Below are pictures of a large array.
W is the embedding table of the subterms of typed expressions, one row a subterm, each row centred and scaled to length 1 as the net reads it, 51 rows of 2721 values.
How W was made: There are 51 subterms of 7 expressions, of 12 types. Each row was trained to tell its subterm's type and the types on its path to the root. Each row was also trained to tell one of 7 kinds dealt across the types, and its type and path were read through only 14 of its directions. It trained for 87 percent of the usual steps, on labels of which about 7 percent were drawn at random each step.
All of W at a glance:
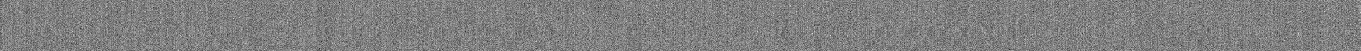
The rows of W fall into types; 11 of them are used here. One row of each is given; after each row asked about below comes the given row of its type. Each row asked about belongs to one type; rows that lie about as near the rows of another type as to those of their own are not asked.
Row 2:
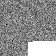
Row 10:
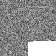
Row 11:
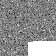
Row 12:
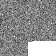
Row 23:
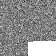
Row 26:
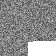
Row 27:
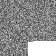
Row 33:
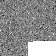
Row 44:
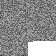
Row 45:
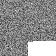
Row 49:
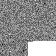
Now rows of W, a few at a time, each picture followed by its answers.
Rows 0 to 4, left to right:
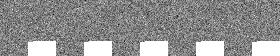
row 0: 26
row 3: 23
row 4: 2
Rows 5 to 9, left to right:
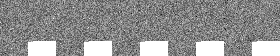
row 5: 26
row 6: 23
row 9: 27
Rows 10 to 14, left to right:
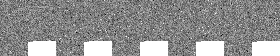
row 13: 27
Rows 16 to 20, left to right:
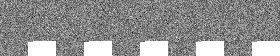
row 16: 49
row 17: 10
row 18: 33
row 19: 27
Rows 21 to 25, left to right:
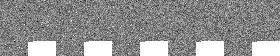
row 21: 44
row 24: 44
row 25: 23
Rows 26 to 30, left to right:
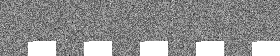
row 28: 49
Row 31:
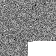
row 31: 49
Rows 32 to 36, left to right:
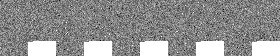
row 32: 27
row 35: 11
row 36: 49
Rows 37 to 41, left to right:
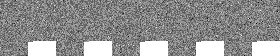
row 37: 44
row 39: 45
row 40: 44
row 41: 10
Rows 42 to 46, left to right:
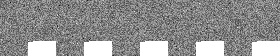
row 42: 33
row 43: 45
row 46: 33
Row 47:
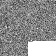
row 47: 12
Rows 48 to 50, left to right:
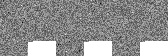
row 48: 33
